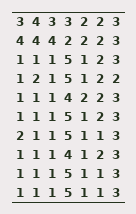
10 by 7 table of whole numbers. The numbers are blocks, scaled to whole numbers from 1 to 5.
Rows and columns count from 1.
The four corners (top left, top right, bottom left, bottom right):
3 3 1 3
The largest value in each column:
4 4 4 5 2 2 3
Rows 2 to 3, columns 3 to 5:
4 2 2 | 1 5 1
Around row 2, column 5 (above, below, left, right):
2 1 2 2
